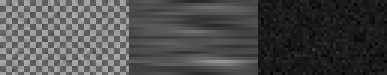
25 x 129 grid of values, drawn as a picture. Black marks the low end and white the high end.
It is made of 1 by 3 panels. Panel 1,1: middling, checkered, strong in contrast. Panel 1,2: low, streaked across. Panel 1,3: very low, fine-grained, faint in contrast.
